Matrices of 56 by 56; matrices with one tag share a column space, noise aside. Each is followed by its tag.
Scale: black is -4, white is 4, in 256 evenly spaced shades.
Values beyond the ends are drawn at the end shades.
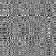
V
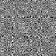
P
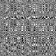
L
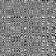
P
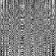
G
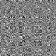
P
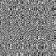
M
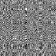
M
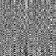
G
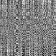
G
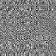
M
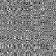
M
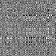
V
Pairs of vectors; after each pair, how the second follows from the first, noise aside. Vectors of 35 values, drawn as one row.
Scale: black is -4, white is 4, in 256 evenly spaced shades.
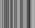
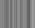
shrunk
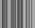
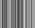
copied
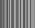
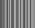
copied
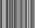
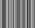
negated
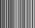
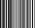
scaled up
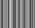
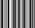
scaled up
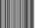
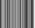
copied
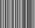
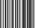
scaled up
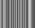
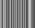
copied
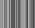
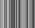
copied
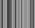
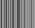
shuffled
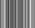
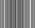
partly zeroed
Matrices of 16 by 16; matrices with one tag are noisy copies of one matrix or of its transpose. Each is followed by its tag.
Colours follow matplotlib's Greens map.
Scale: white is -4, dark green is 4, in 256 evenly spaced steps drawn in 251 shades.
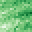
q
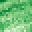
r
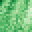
r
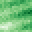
q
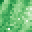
r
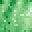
r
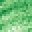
r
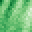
r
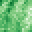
r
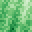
q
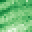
r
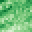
r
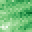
q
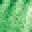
r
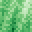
q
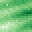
q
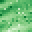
r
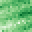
q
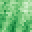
q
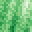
q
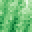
q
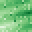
q
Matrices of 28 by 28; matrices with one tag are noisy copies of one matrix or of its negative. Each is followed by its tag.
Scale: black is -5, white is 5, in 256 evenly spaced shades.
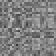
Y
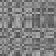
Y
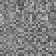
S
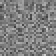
S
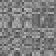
Y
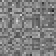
Y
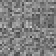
Y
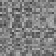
Y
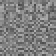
S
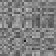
Y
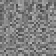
S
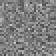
S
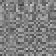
S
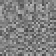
S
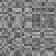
Y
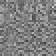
S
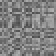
Y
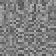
S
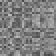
Y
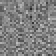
S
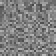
S
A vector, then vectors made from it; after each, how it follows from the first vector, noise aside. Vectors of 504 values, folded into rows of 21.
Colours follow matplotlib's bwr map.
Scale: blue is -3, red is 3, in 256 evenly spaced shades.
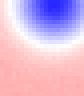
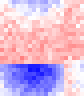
wrapped around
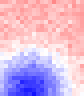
reversed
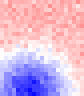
reversed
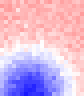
reversed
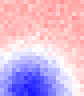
reversed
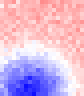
reversed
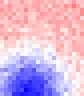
reversed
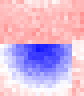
wrapped around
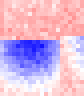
wrapped around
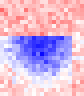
wrapped around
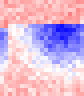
wrapped around
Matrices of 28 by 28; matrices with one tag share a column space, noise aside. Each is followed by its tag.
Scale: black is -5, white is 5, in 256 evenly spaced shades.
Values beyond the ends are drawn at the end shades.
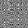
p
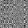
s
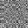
s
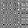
p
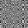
s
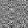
s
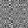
s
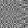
s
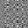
s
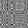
p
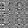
p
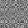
s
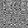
p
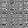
p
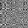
p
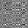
p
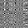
p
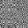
s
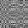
s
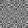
s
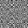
s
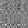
p
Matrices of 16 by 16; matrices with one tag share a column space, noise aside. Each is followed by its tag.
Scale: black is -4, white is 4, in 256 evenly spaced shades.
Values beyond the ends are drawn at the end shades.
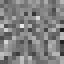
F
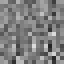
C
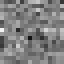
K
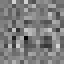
K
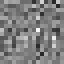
K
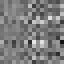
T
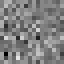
F
